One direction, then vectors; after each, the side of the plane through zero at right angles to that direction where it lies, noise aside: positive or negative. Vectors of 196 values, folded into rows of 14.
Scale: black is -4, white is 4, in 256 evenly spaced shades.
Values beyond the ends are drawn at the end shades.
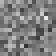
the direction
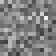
positive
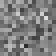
positive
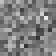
positive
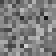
negative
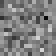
negative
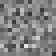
negative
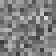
positive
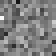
negative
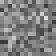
positive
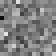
positive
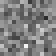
negative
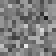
negative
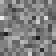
positive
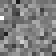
negative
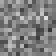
positive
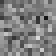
negative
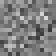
positive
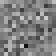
positive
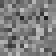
negative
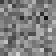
negative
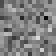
negative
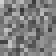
positive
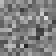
positive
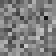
negative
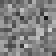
negative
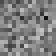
negative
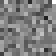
negative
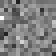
negative
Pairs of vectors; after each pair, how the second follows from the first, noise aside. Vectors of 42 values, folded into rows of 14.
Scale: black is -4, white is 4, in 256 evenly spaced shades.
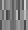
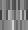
shuffled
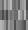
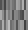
wrapped around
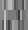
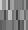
shuffled
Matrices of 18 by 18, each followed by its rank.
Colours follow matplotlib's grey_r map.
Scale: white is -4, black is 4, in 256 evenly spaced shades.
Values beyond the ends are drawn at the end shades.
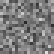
full rank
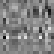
three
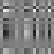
one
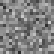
full rank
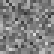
full rank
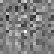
three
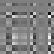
one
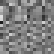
three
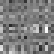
three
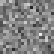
full rank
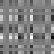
one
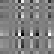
one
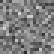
full rank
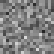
full rank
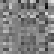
three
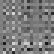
three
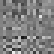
three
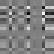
one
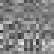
three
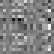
three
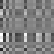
one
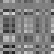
one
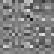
three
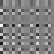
one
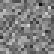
full rank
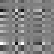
one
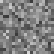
full rank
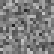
full rank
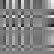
one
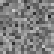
full rank
